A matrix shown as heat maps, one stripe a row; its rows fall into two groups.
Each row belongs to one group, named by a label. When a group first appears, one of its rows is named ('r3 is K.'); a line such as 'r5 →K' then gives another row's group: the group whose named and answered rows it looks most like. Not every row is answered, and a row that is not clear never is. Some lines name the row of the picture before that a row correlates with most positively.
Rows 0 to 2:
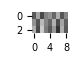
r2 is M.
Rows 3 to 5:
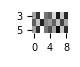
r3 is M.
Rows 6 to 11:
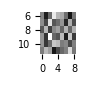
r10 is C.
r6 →C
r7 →M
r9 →M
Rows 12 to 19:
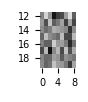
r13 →M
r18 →C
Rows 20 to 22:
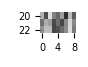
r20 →M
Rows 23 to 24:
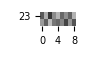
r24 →M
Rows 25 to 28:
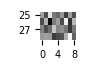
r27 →C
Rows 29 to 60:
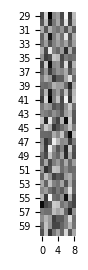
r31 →M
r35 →C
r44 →M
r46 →C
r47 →C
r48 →M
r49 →M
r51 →C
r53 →M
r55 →M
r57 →C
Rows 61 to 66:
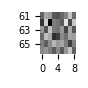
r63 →M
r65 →C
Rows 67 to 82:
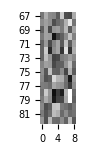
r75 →M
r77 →C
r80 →C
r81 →C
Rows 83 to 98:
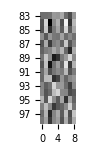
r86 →M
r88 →C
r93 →C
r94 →C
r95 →M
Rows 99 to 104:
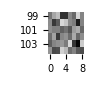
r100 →C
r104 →C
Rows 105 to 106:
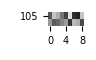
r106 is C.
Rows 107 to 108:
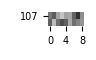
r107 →C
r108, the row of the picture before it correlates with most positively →105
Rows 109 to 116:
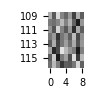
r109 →M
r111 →M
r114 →C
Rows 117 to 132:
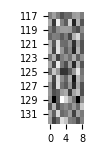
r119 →C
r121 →M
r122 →M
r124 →M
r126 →M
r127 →M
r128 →C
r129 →C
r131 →M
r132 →C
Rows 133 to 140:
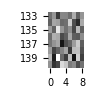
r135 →M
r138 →C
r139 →M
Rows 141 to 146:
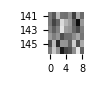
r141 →M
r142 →C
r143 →C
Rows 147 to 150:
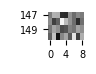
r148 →C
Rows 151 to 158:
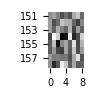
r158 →C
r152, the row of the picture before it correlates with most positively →148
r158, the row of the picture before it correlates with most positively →148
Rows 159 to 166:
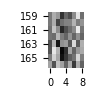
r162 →M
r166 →M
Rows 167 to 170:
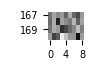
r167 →C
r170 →C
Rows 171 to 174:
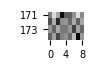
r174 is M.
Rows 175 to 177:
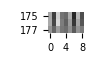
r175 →M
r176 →M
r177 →M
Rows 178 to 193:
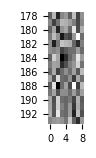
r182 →C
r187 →M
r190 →M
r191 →M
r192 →M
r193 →C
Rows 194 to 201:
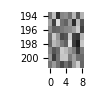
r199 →C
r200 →C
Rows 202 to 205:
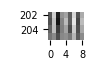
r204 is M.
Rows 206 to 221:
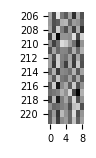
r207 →C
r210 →C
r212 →M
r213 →M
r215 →M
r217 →C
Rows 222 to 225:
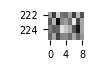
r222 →M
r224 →C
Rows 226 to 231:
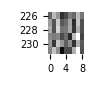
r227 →M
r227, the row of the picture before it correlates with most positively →222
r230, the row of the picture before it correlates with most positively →222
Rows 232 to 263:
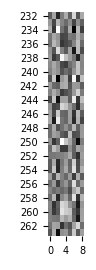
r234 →M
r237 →M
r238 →C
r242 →C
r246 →M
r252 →C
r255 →M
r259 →C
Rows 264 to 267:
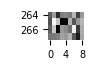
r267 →C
